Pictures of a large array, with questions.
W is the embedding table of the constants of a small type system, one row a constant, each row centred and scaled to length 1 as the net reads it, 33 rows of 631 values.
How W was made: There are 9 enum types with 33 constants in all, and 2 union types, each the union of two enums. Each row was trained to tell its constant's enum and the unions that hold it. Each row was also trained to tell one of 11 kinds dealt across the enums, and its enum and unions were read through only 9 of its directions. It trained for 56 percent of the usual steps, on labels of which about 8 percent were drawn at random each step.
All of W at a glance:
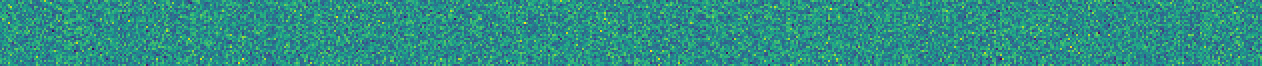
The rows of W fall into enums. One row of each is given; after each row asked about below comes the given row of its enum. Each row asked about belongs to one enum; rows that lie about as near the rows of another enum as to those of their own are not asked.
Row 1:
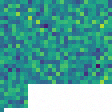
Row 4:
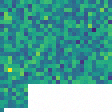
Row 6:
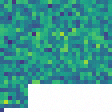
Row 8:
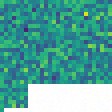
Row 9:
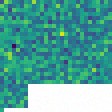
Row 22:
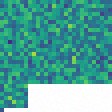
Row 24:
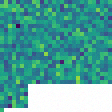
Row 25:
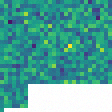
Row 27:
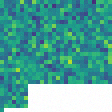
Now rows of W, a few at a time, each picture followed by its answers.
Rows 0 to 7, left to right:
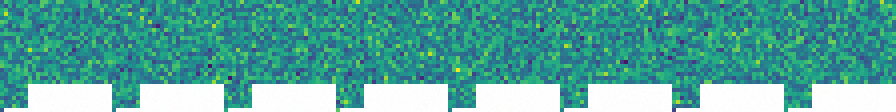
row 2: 25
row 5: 22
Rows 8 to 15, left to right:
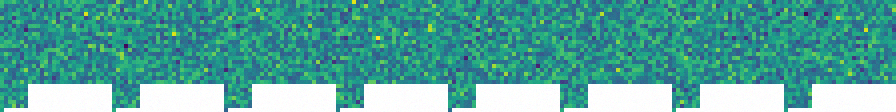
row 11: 24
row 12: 1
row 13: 8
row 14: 9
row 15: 6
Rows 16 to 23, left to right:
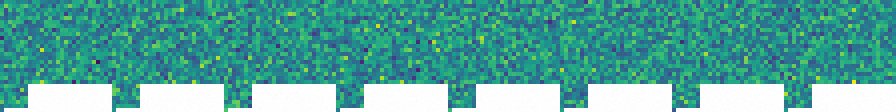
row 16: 24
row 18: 8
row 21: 9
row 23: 24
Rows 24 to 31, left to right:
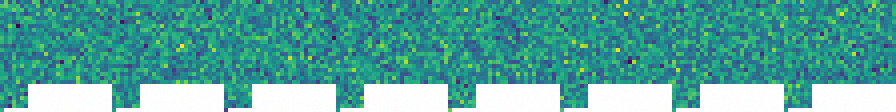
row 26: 6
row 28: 27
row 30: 8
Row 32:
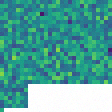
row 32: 9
